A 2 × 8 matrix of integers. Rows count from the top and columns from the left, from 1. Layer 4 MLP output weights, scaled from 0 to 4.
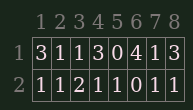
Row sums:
16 8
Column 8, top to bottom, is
3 1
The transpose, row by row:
3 1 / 1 1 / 1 2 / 3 1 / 0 1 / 4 0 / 1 1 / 3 1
